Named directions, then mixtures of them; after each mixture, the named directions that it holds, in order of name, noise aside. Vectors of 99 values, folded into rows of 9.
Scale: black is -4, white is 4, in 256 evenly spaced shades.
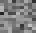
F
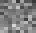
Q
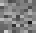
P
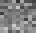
Q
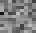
F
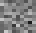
P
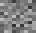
F, P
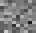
P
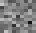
P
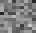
F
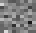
P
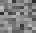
F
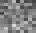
Q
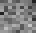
F, Q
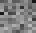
F, Q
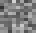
F, Q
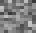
F, P
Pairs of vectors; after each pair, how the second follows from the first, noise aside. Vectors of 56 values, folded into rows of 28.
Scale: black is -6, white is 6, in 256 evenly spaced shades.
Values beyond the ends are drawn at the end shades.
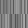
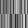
scaled up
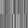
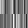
scaled up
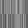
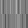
partly zeroed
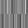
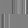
partly zeroed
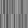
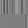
partly zeroed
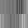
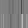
partly zeroed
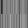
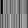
scaled up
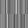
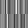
scaled up
